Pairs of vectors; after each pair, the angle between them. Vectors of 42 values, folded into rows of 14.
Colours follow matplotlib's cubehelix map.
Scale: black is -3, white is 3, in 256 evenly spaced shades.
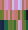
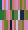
orthogonal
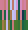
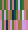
nearly opposite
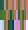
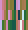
orthogonal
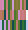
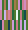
partly opposed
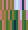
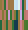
nearly parallel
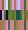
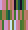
orthogonal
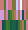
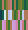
partly opposed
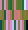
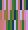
partly opposed
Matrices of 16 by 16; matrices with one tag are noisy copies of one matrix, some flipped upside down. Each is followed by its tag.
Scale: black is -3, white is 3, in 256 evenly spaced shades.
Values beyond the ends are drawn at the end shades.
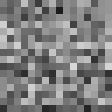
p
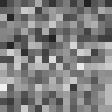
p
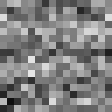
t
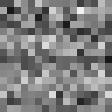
t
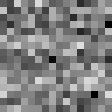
t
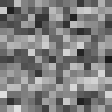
t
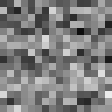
t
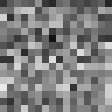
p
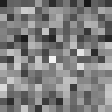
p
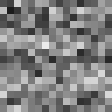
t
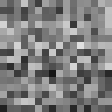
p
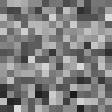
t
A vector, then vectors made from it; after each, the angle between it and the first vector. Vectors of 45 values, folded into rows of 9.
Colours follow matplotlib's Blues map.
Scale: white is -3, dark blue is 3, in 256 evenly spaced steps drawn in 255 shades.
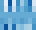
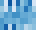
nearly parallel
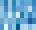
partly opposed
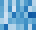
partly aligned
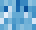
orthogonal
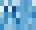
orthogonal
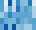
nearly parallel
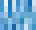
nearly parallel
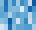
partly opposed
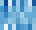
nearly opposite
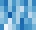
partly opposed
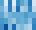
nearly parallel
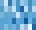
partly aligned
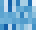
nearly parallel
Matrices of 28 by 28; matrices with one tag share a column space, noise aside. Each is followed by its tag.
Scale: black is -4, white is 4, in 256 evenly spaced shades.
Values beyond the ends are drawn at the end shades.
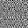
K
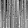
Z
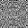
K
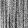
Z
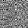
K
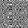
K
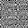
K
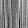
Z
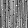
Z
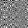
K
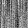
Z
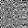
K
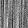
Z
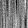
Z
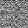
K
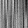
Z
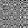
K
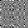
K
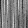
Z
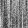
Z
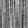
Z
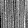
Z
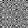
K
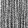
Z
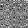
K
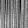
Z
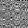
K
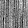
Z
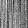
Z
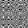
K
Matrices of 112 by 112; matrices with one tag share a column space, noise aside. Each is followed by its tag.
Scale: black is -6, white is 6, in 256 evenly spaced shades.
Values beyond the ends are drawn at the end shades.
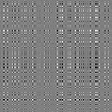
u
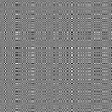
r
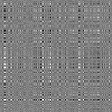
u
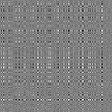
u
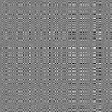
r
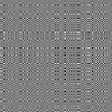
r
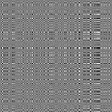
r
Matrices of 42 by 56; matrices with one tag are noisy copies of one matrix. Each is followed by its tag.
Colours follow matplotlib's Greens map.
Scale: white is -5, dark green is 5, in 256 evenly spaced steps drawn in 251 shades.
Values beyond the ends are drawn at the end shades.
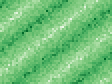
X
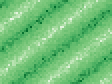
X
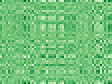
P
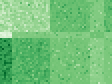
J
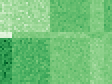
J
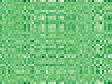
P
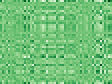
P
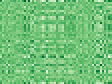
P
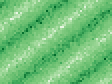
X
